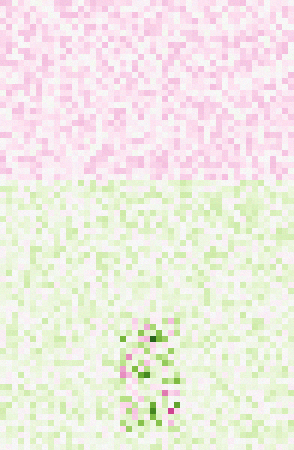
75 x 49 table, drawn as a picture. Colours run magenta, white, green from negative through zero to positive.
No regular stripes run through it. A horizontal seam about 40% of the way down splits the table, and the bottom part is higher. The values follow a bell shape. In the bottom middle lies a patch that is rougher than the rest. Values change most from cell to cell in the bottom middle.
